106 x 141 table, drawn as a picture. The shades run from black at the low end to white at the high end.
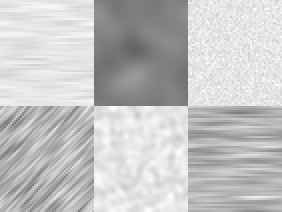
The table splits into 2 rows of 3 panels. Panel 1,1: very high, streaked across, faint in contrast. Panel 1,2: middling, smooth, faint in contrast. Panel 1,3: very high, fine-grained, faint in contrast. Panel 2,1: high, slanting up to the right. Panel 2,2: very high, blotchy, faint in contrast. Panel 2,3: high, streaked across.
